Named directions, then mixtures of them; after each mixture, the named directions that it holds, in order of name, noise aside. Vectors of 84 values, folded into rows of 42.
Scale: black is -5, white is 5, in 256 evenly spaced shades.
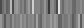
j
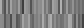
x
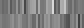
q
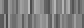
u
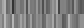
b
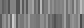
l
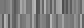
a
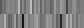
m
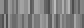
u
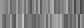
l, m, q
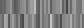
a, l, m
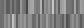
b, l, q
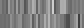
q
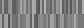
a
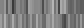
b, q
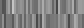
b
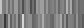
a, m, x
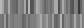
b, j, u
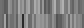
m, u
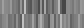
a, m, q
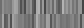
a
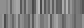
a, l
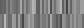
a, l, m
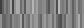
j, m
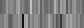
m
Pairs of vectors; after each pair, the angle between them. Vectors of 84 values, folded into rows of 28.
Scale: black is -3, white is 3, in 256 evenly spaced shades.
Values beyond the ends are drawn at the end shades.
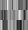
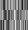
orthogonal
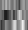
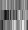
nearly parallel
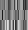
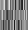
partly opposed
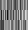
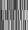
nearly parallel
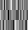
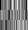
orthogonal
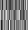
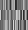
partly aligned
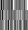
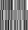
nearly parallel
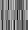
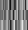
partly opposed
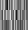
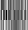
partly opposed
